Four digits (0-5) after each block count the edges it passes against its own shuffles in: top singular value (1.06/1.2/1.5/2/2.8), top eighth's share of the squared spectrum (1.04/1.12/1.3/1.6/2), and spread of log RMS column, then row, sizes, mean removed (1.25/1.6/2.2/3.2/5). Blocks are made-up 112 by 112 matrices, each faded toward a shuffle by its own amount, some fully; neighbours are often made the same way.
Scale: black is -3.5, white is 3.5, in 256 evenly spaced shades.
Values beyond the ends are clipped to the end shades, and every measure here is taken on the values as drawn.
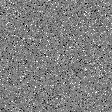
1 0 0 0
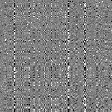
5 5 4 3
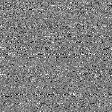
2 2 0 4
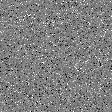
0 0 0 0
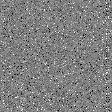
3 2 1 0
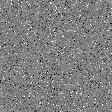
0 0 0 0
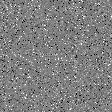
2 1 0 0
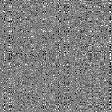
5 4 3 3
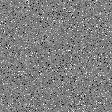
2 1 0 0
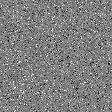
2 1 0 0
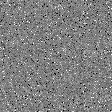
1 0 0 0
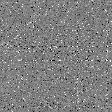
2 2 1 2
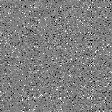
4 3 2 2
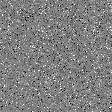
2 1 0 0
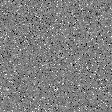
2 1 0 0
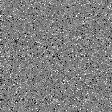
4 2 1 1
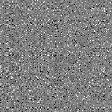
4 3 2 2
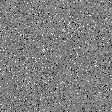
3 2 0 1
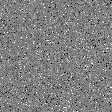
0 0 0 0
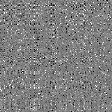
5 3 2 2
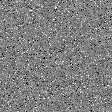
0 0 0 0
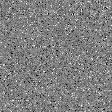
0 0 0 1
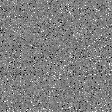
3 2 1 1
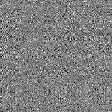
4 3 2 2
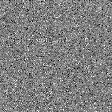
3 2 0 1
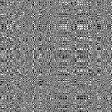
5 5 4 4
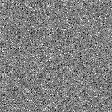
3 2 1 0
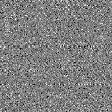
4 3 1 2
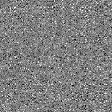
4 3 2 2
